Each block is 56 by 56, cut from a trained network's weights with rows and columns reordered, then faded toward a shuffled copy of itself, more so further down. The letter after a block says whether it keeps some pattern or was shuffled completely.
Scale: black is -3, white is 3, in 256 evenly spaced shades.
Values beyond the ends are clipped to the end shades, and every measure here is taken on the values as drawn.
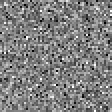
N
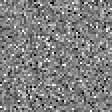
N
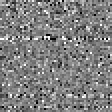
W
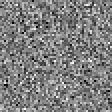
N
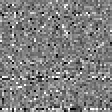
W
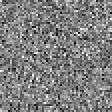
N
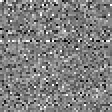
W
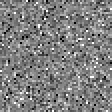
N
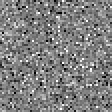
N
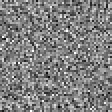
W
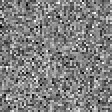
W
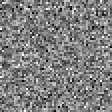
W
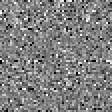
W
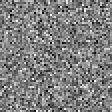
W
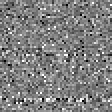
W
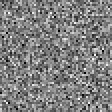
W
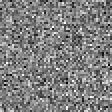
W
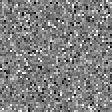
N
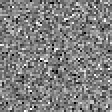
N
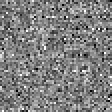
W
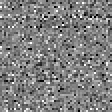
W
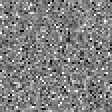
N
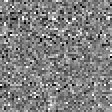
W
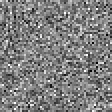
W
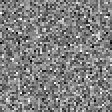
N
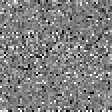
W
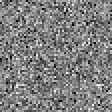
N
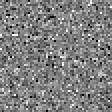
N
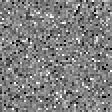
N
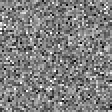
N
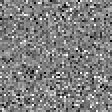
W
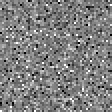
N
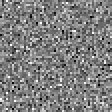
N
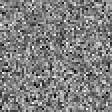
W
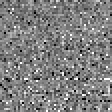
W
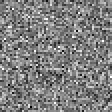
W
